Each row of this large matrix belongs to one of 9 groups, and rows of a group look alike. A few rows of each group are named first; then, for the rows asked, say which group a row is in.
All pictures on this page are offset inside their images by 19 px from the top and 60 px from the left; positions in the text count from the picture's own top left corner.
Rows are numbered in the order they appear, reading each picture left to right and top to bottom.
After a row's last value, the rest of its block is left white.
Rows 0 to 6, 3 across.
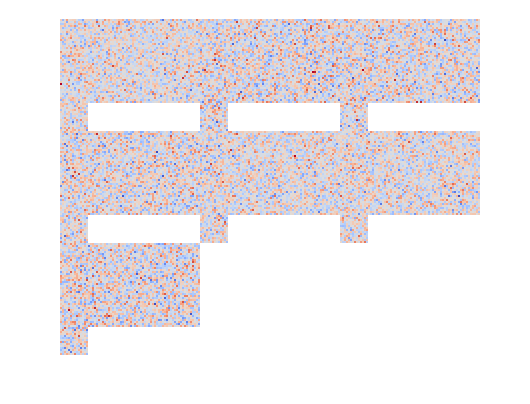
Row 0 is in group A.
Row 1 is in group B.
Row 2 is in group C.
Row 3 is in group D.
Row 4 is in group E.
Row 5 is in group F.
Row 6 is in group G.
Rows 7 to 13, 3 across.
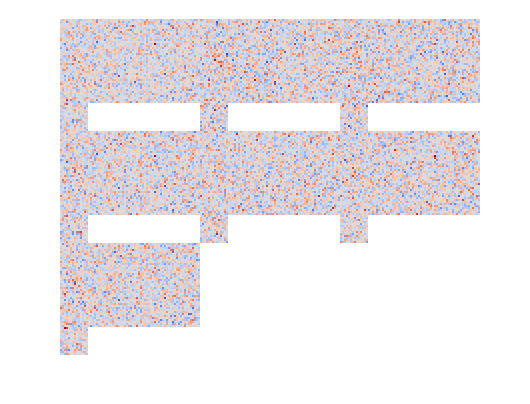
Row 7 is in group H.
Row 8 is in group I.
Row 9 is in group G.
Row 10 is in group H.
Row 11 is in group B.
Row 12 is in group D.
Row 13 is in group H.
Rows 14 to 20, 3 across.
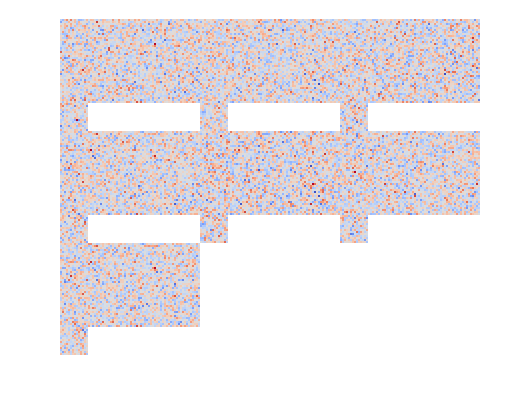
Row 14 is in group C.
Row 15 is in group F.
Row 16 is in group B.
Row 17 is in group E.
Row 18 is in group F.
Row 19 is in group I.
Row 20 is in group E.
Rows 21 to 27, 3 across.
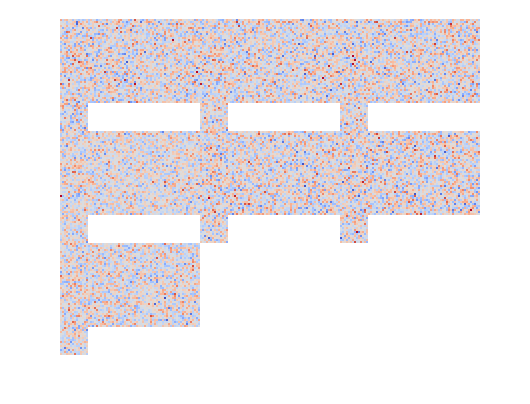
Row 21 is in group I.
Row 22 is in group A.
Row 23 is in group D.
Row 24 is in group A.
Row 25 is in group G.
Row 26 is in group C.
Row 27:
G
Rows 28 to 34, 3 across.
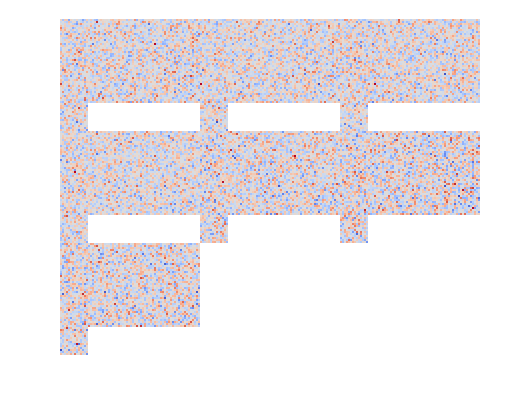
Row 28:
B
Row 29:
B
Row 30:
G
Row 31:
H
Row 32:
E
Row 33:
B
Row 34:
C
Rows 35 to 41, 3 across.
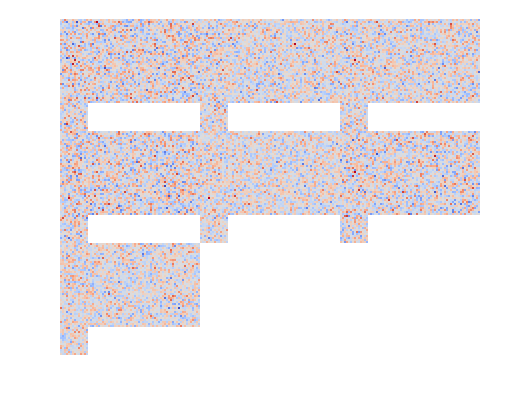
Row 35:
D
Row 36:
E
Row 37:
D
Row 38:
G
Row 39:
G
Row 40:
H
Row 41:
F
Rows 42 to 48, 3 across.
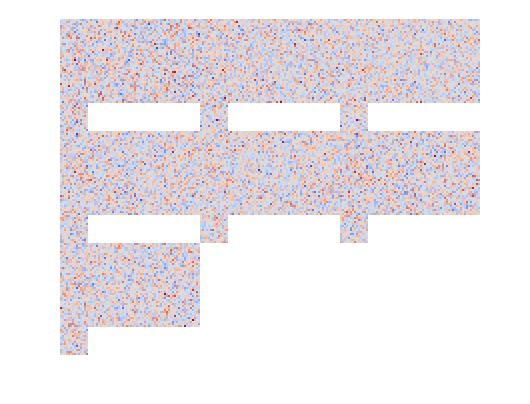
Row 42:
B
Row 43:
C
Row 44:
C
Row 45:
I
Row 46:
F
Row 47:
I
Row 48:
B
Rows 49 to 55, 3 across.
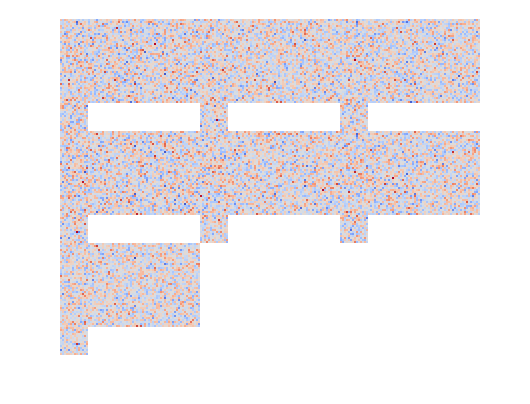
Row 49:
I
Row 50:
C
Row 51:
I
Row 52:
C
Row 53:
A
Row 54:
I
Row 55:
C
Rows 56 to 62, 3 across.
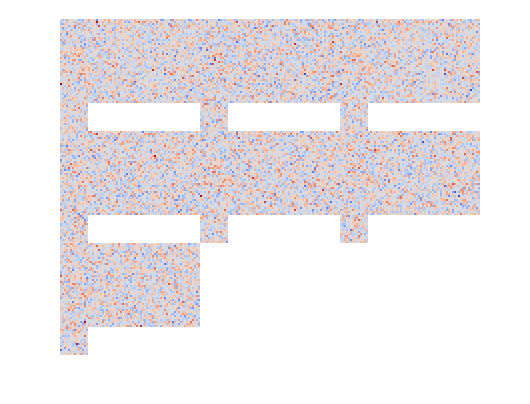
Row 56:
A
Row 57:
H
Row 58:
A
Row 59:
E
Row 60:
A
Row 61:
F
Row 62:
C
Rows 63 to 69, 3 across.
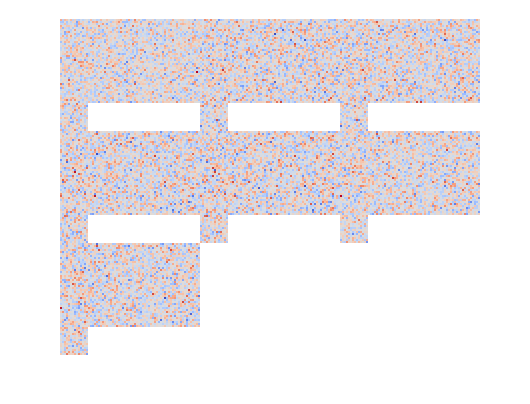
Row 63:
I
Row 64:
C
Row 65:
C
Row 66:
H
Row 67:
H
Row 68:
A
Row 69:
A
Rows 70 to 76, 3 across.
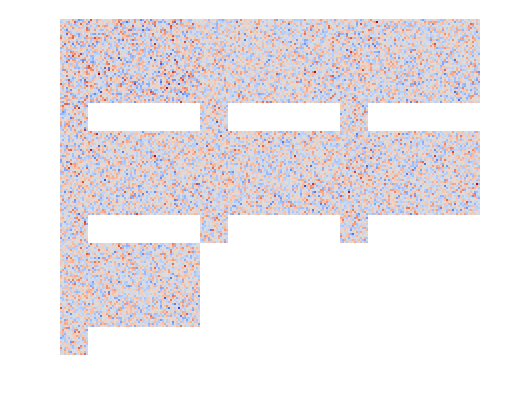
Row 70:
F
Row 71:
B
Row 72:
E
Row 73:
E
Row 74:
F
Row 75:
I
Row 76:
F
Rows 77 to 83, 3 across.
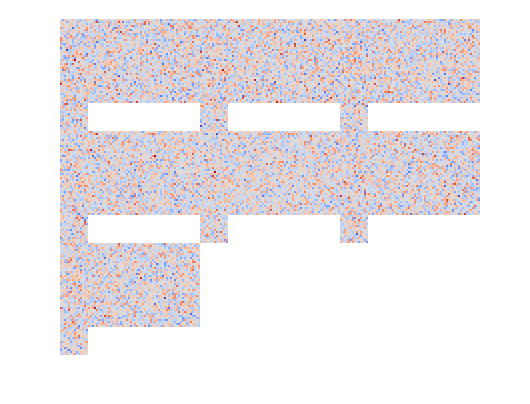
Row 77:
H
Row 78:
C
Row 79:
G
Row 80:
E
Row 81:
D
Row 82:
B
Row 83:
G
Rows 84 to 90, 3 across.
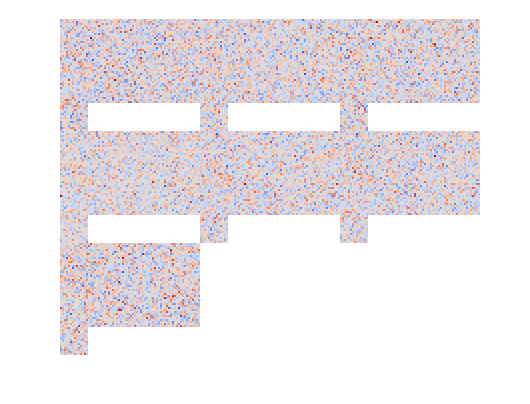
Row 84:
I
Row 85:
G
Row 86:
E
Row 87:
A
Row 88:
I
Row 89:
I
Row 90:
F
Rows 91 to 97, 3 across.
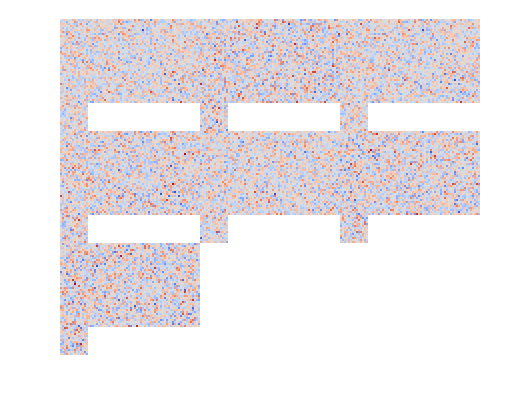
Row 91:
F
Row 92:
B
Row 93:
F
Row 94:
F
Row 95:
C
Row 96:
E
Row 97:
H
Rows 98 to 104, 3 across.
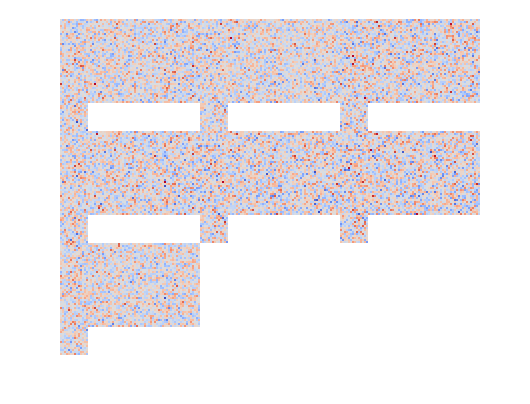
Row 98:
B
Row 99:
E
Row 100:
D
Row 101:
B
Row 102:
E
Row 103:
E
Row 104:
G
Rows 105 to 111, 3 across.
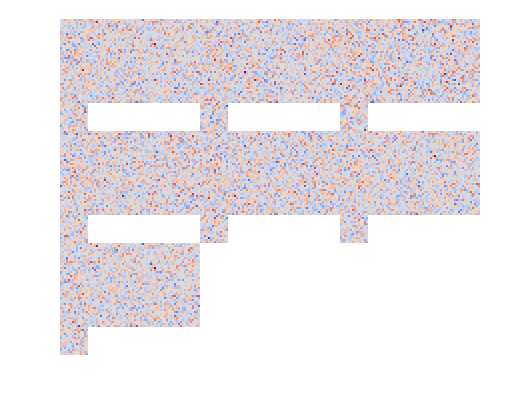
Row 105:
E
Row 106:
I
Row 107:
F
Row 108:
D
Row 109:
G
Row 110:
E
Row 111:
E
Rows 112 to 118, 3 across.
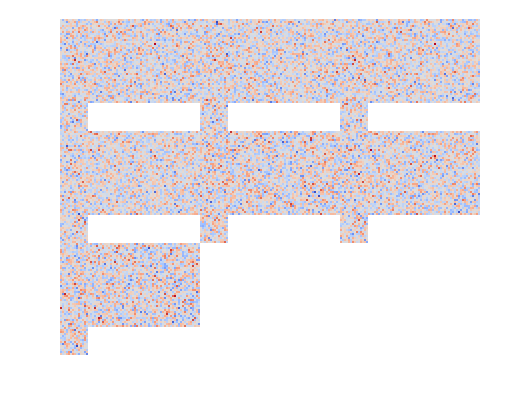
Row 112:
H
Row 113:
I
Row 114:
H
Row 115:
E
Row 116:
F
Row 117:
E
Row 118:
B
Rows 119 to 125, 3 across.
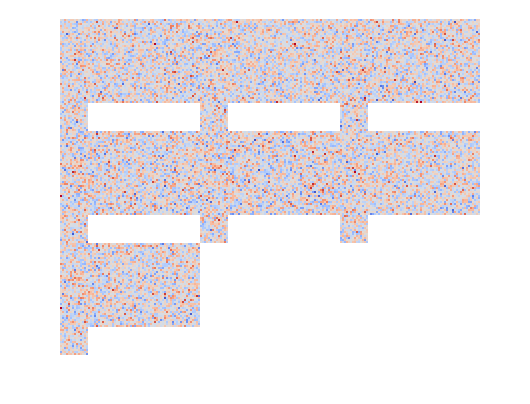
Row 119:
B
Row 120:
E
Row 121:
C
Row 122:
A
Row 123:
F
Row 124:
H
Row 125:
A
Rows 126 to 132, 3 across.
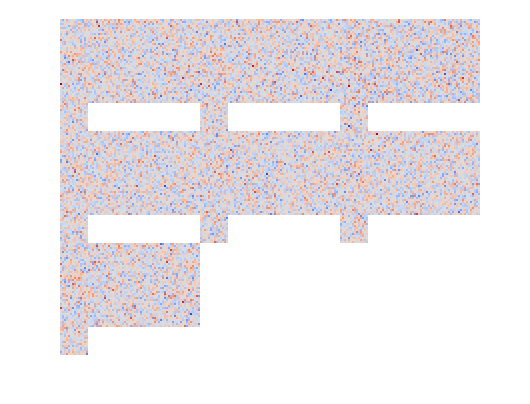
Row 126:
A
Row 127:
A
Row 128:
G
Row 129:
H
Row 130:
I
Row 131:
E
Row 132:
A
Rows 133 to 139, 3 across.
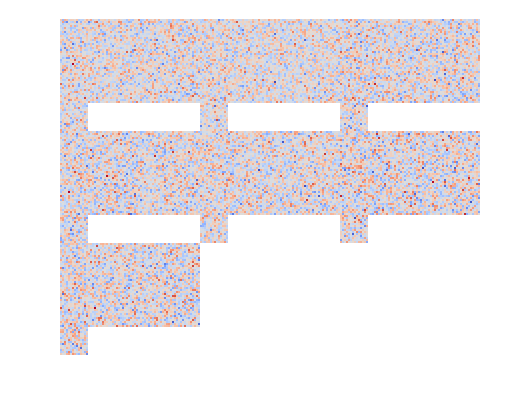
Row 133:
D
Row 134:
C
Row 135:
G
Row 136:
I
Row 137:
F
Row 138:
A
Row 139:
B
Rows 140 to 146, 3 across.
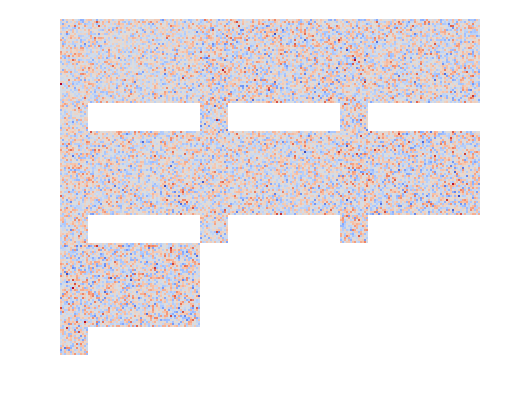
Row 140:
A
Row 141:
C
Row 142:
H
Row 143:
F
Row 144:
C
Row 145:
F
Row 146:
D
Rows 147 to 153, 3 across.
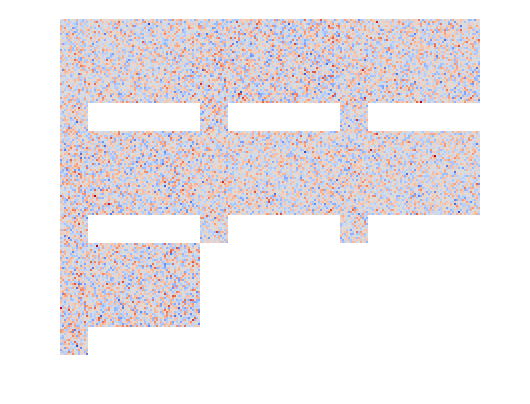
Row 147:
B
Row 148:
B
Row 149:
C
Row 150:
G
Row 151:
C
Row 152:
E
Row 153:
B
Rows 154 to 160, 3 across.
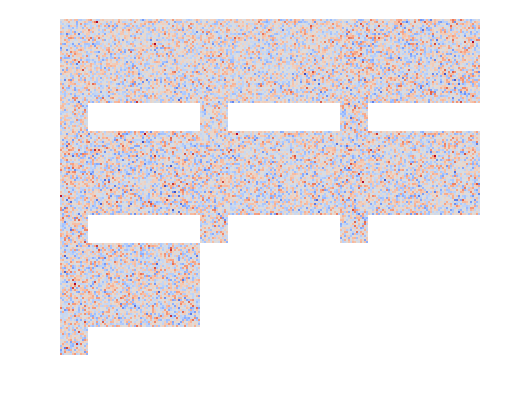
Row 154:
E
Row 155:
F
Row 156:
F
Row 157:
F
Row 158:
E
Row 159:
E
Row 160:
D
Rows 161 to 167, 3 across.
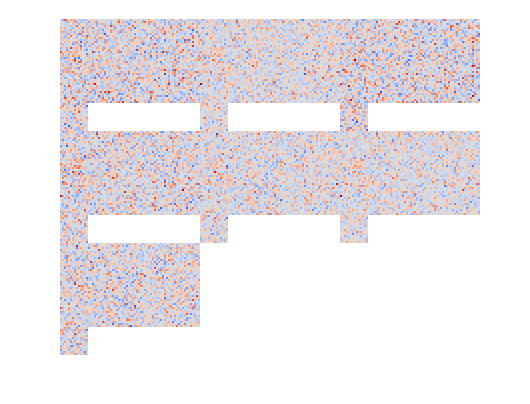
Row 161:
G
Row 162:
A
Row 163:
B
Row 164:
A
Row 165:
I
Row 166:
A
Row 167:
I
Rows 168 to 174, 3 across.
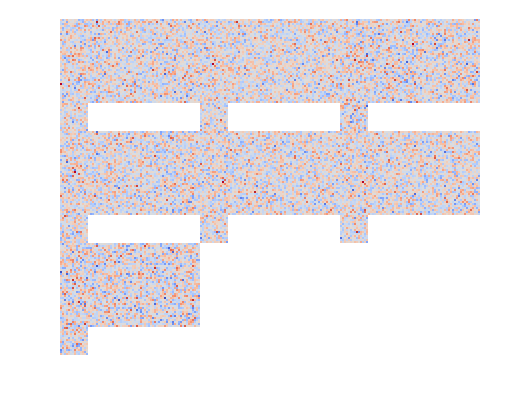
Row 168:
A
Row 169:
D
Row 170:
I
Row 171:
H
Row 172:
C
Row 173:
C
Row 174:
H
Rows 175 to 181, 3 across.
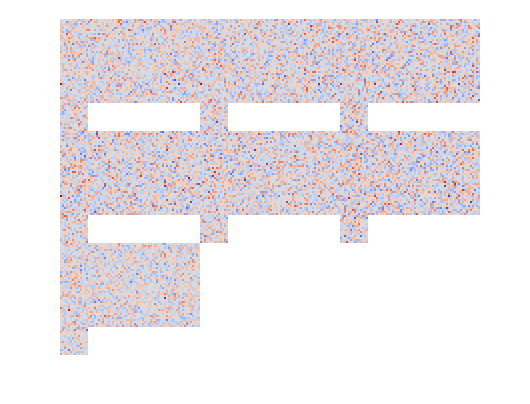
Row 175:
F
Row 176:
B
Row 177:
B
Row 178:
A
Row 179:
D
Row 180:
G
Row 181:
G
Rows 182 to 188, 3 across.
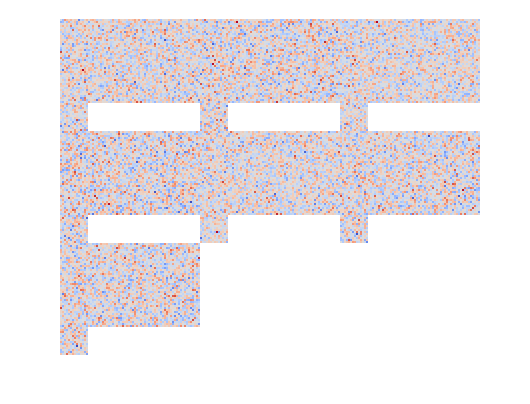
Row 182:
C
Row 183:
D
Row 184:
D
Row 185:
G
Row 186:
C
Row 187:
B
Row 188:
B
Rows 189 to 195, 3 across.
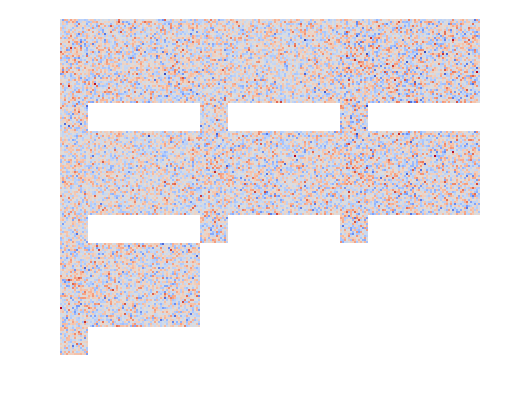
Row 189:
G
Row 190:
C
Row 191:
I
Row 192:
B
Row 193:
I
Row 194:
I
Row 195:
A
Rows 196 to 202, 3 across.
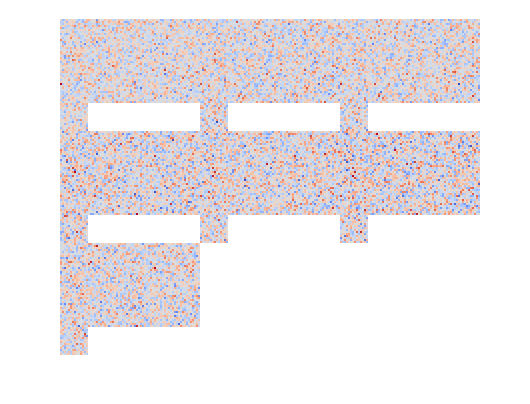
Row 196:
A
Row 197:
B
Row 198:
B
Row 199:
H
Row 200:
D
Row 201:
D
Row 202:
E
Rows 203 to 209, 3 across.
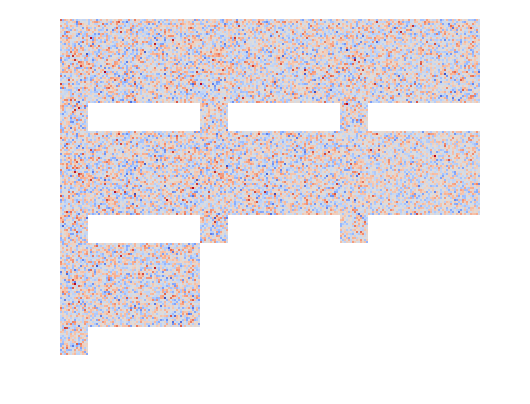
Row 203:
I
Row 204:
A
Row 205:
H
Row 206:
I
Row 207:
I
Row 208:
E
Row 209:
H
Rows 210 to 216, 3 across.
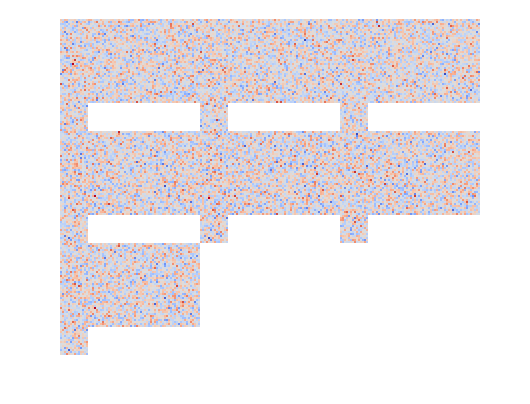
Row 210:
D
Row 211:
C
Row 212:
A
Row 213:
G
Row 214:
G
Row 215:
I
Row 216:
G
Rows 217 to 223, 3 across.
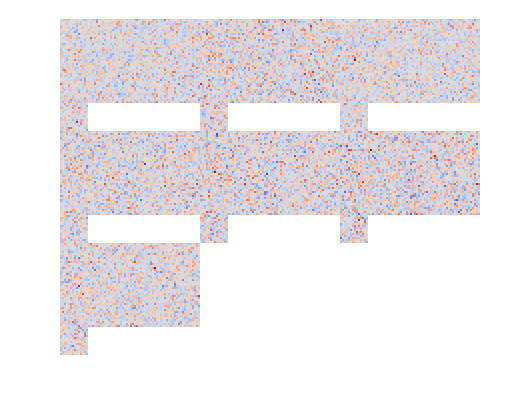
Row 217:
B
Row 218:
F
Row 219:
H
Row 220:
I
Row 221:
I
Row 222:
E
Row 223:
E
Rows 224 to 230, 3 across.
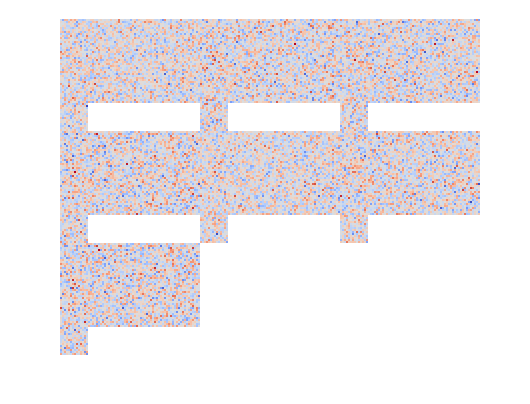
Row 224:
G
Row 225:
H
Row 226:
I
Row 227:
D
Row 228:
B
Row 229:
A
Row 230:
D
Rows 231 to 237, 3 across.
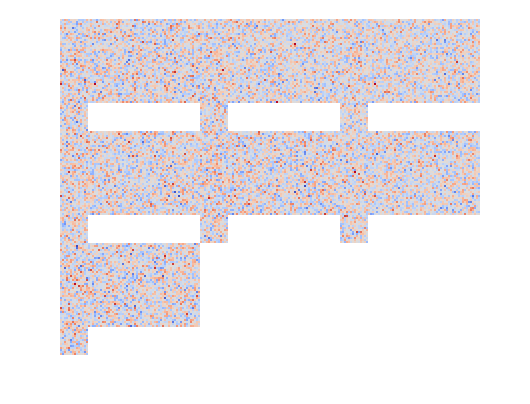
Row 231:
B
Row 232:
E
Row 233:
G
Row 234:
F
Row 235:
G
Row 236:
H
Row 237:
I
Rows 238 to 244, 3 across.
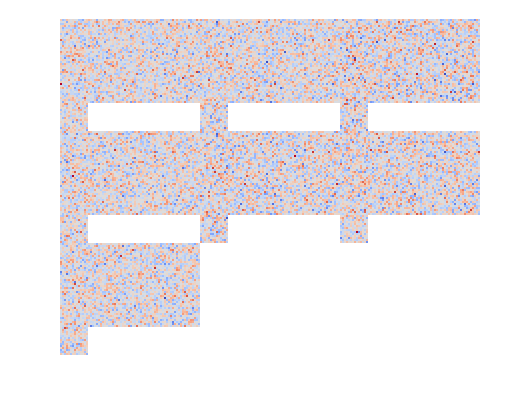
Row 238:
A
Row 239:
I
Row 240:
H
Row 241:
D
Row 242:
I
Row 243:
C
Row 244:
H
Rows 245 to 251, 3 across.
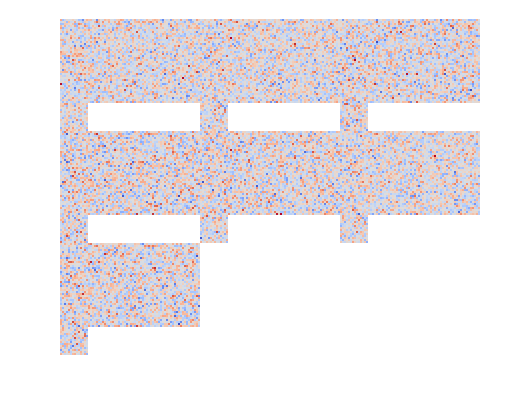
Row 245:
A
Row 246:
E
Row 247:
H
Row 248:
D
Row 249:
C
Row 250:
E
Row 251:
E
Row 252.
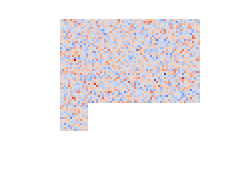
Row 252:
G
